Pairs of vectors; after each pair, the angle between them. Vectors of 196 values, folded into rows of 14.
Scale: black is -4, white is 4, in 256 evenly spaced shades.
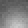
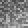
partly aligned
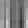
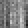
nearly opposite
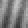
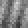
nearly parallel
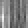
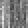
nearly parallel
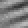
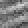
nearly opposite
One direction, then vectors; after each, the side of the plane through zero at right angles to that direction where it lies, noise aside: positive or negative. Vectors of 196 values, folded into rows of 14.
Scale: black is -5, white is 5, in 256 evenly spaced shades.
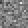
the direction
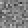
negative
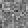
negative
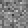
positive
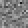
negative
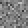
positive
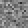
negative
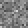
positive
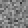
negative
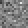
positive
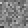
negative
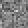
positive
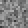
negative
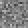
negative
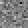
negative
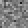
negative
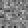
positive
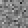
negative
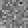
negative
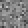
positive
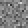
positive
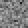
negative
